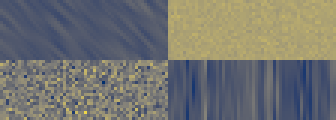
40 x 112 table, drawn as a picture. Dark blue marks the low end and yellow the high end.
The table splits into 2 rows of 2 panels. Panel 1,1: low, slanting down to the right, faint in contrast. Panel 1,2: high, fine-grained, faint in contrast. Panel 2,1: middling, fine-grained, strong in contrast. Panel 2,2: low, streaked downward.
